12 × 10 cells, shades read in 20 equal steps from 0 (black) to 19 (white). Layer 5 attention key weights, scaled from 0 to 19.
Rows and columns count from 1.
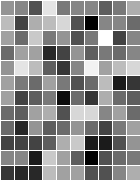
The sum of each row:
102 96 104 85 123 84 74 108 82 71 79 83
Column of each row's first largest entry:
4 5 8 2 7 8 8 6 10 6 4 4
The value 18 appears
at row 5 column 7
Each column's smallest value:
4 3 2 3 1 6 0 2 2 4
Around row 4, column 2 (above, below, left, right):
8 17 8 12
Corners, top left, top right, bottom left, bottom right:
11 13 4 13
